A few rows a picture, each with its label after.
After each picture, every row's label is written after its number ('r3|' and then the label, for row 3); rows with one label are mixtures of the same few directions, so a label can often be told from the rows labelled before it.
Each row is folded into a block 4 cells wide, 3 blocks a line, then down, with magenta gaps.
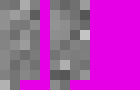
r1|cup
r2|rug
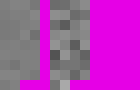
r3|rug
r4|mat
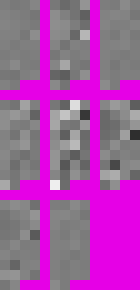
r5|rug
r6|rug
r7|cup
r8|cup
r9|cup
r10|rug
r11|rug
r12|cup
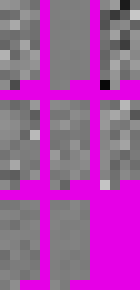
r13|mat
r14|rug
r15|cup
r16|rug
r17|mat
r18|cup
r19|mat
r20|cup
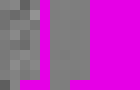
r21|cup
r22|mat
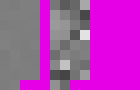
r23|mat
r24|rug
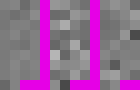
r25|cup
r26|mat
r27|rug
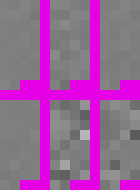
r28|cup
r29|mat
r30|cup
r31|rug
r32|rug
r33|rug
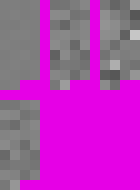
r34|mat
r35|mat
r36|rug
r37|mat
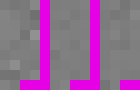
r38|rug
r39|mat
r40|cup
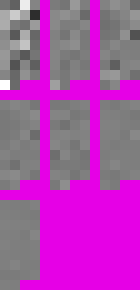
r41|cup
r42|cup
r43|rug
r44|rug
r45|mat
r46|rug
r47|rug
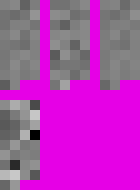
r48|cup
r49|mat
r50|cup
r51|rug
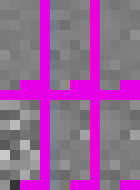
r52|mat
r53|mat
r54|rug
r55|mat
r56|rug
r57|rug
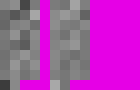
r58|cup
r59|cup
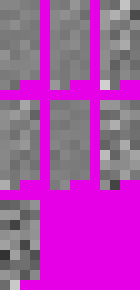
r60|mat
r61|cup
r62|cup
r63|cup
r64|mat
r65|mat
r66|mat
